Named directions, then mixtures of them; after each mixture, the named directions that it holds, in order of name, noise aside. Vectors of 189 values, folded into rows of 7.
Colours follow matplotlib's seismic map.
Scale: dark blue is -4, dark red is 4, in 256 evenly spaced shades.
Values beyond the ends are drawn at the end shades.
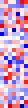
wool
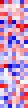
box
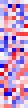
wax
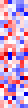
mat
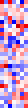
box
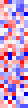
mat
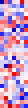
box, wool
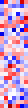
box, wool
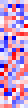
wax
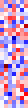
box, wax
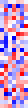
wax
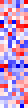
box, wool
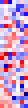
box, mat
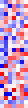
mat, wax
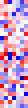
mat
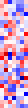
mat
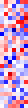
wax, wool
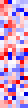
mat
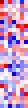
box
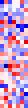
box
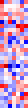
box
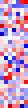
wool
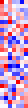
box, mat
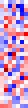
mat, wax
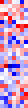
box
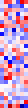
wool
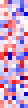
mat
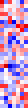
box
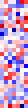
wool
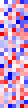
wax, wool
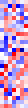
wax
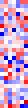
wool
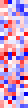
mat
